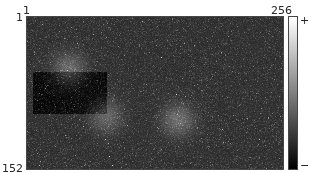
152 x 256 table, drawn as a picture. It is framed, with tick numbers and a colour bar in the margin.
Bumps: three. Mirror symmetry: none. Average level on the scale: 20%. Ninth with the lowest average: middle left. Odd patch: lower, in the middle left.
